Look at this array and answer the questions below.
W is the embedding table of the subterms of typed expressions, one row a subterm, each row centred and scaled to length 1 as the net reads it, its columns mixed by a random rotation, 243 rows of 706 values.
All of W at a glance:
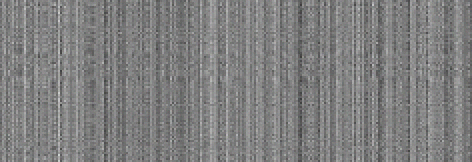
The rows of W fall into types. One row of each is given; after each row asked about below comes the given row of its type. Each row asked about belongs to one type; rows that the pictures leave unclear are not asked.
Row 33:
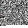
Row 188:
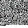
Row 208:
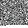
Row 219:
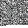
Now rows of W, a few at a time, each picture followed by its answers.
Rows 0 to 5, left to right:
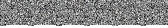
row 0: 219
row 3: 188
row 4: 208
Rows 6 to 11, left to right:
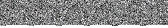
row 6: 208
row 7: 208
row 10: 219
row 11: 219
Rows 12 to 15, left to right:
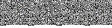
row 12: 219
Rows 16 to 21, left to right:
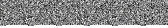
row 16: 208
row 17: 33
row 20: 33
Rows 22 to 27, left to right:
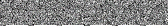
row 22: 188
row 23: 219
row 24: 208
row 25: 33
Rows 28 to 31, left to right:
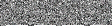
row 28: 33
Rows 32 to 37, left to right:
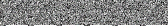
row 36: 188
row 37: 33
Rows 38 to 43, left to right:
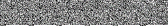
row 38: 219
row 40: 188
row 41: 208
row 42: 208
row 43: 219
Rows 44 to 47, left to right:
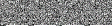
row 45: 219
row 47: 219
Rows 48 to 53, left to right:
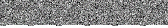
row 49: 33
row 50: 33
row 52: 219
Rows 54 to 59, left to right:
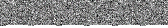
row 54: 219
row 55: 208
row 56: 219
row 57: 188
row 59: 33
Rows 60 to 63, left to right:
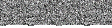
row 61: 33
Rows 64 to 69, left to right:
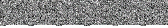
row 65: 188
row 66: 219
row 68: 208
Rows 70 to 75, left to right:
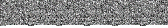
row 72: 219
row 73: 219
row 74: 219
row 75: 219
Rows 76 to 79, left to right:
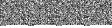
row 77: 219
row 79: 33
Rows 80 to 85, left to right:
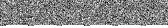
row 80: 219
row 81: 33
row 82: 208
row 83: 33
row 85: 208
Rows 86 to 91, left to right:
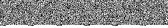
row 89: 219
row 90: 188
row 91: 208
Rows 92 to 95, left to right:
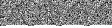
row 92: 33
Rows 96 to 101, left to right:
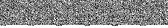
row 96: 208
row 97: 208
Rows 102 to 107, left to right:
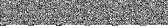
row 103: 219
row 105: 208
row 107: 33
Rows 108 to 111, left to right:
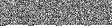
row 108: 219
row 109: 219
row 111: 208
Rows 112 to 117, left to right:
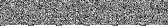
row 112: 33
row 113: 219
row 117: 188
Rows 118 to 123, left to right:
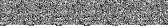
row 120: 33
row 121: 33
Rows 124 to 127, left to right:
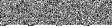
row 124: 188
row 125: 219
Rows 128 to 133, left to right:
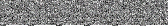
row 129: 219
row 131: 219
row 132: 219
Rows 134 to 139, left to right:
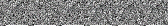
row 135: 219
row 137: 33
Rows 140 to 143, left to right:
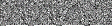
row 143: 219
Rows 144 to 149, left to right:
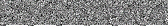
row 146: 219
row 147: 208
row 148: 33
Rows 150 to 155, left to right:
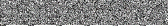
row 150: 219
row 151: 219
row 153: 188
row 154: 208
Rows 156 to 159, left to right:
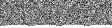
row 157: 33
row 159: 33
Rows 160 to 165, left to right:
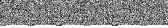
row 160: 188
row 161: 219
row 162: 188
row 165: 208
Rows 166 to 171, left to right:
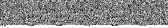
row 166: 208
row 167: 188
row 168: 188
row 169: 208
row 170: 33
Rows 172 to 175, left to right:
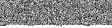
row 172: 188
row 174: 208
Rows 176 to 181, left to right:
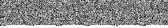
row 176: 33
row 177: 208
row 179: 188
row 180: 208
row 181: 188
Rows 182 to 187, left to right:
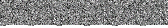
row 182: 188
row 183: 208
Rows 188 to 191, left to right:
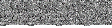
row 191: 33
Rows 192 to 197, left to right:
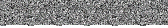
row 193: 33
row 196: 33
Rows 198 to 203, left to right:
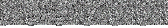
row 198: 208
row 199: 188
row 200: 33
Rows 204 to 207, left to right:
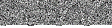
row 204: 208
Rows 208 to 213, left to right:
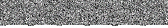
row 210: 208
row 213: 208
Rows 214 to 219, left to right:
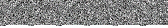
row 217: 208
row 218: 208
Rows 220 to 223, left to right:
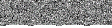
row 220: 188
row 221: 188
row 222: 33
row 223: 219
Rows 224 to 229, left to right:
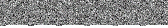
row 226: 219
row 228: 208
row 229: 33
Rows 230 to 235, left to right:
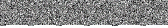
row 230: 219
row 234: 219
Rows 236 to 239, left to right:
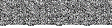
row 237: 219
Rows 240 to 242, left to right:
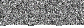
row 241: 219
